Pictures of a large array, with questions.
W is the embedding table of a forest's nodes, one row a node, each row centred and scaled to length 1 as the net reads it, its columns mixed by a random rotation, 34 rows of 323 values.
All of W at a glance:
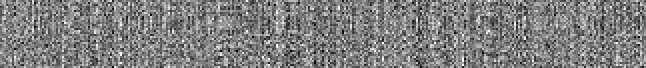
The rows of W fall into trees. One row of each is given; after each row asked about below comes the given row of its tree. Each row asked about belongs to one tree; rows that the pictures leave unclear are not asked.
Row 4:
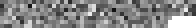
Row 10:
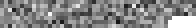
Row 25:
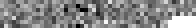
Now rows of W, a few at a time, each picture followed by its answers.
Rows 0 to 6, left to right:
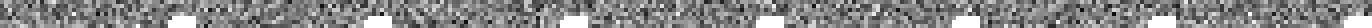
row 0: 4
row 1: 10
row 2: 10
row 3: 4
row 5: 10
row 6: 4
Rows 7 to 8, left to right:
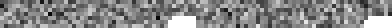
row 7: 4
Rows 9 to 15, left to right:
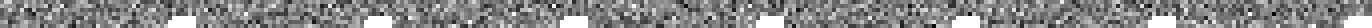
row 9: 10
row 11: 10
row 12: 10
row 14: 10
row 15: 4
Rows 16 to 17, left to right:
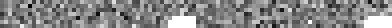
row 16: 4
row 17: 25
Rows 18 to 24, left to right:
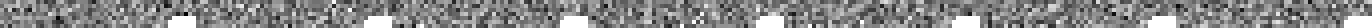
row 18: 10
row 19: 10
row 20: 4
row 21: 25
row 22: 10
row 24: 4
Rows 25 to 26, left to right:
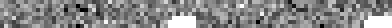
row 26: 10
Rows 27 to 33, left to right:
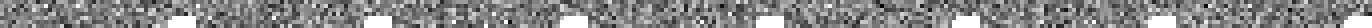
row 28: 25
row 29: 25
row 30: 25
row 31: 10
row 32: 25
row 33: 4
